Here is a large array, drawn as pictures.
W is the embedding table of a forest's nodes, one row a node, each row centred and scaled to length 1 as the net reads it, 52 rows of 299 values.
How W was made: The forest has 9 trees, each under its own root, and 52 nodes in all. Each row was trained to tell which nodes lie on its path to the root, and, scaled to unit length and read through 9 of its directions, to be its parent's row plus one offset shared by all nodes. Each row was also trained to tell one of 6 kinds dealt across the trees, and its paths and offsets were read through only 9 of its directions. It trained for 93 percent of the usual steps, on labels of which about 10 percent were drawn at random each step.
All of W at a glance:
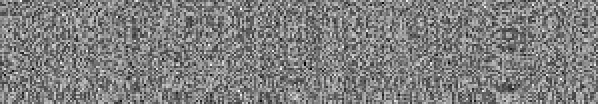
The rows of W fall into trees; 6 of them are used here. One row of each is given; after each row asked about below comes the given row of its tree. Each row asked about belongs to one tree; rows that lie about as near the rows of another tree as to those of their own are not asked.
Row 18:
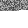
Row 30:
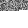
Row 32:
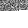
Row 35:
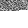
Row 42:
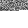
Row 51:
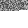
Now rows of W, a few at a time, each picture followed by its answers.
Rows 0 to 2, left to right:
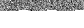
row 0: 18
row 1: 32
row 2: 32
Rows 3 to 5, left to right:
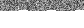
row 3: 18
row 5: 51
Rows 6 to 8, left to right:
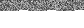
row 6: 30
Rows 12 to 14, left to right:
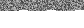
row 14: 42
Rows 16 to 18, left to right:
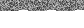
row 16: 18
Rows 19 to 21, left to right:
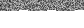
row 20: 30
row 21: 18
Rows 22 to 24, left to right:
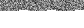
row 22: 32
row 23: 32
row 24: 42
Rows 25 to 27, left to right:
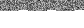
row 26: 30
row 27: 18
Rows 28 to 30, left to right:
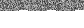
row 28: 51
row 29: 18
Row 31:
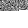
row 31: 32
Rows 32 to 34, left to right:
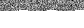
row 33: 18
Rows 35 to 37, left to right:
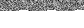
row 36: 32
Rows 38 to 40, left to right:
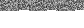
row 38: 32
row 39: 32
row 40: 30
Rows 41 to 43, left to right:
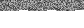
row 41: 30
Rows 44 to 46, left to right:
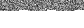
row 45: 32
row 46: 18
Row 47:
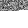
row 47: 35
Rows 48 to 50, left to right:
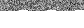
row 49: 35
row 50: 18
